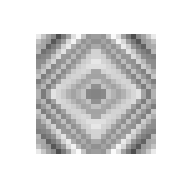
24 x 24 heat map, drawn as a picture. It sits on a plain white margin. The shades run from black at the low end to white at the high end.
There is no overall slope. On average the colour sits 70% of the way up the scale. It mirrors both left to right and top to bottom.
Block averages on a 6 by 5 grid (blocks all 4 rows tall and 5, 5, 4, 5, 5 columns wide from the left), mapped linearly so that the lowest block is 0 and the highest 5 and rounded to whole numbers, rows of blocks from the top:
03130
12521
13131
13131
12521
03130
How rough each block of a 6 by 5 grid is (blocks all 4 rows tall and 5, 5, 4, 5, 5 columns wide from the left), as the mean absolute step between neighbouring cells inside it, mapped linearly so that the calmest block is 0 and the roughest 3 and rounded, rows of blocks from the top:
23032 | 21012 | 30103 | 30103 | 21012 | 23032
